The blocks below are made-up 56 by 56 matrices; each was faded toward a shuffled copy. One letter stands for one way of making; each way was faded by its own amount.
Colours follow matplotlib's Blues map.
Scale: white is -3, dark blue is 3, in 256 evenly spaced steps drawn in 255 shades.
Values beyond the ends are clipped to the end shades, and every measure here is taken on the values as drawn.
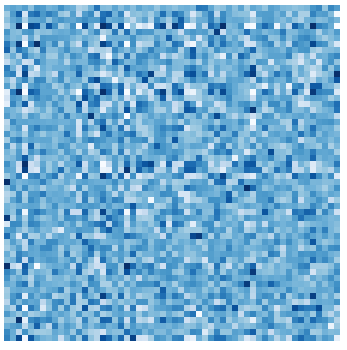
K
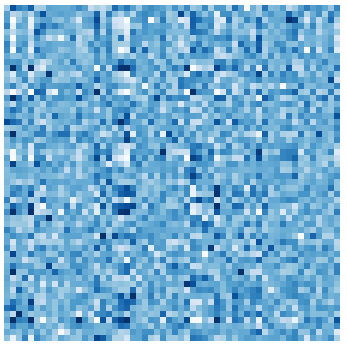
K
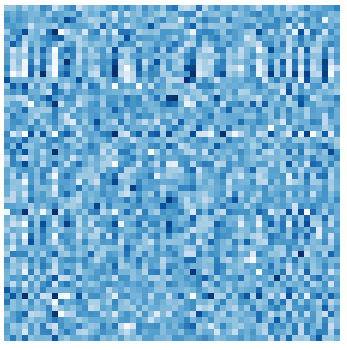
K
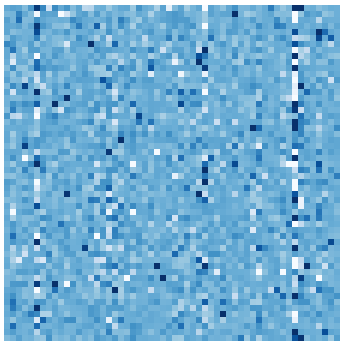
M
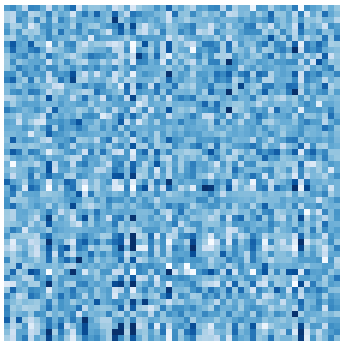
K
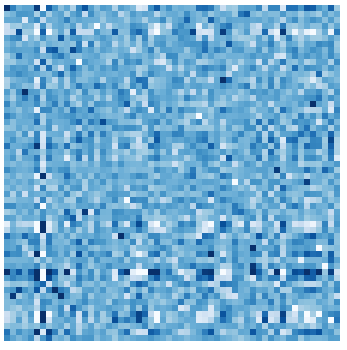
K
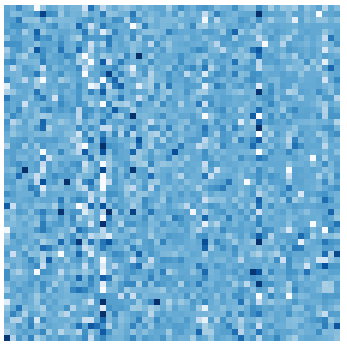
M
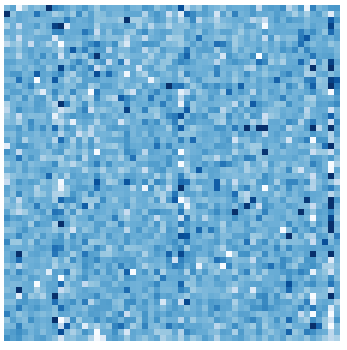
M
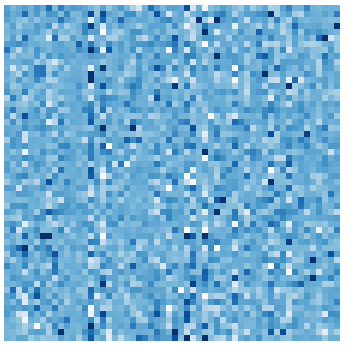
M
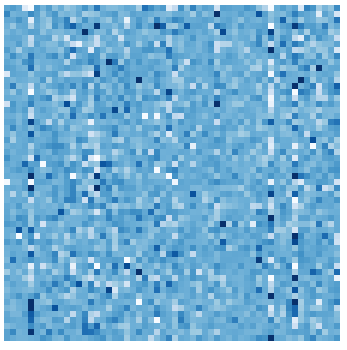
M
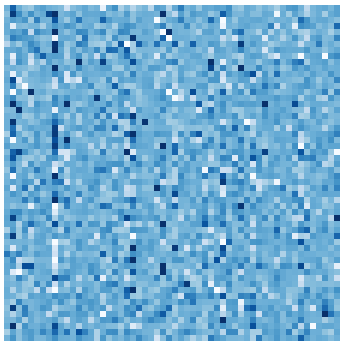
M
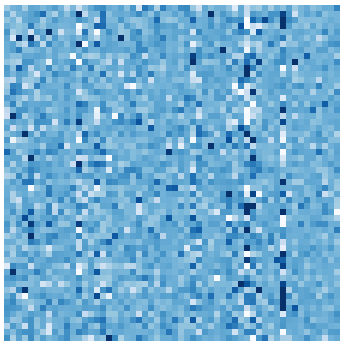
M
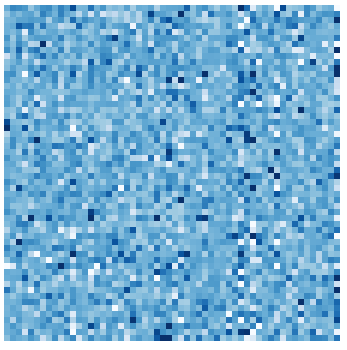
M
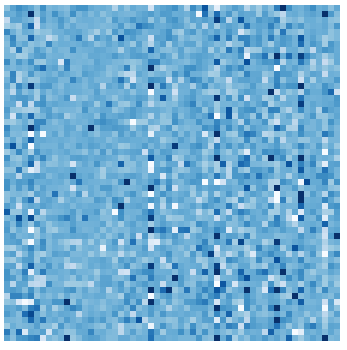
M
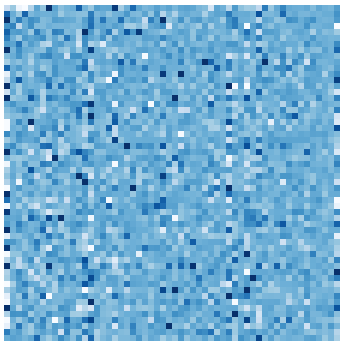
M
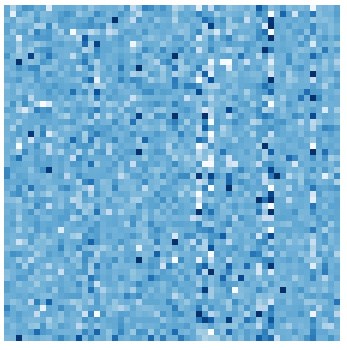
M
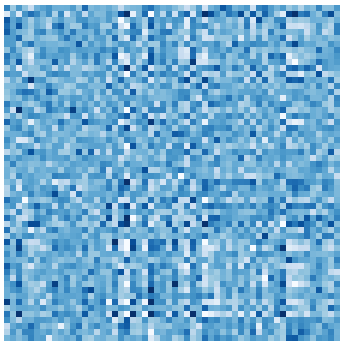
K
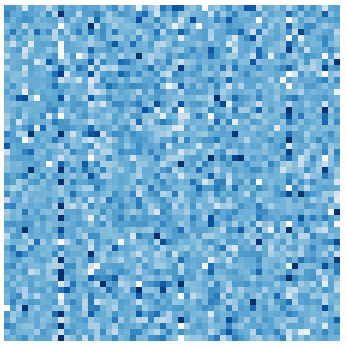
M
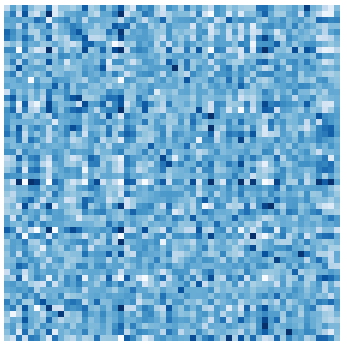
K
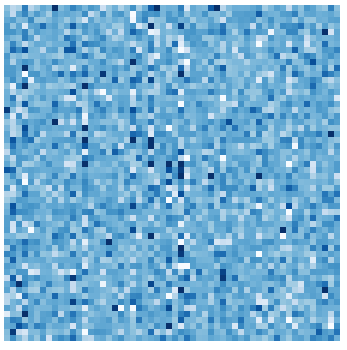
M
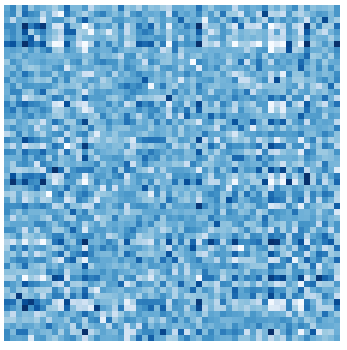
K
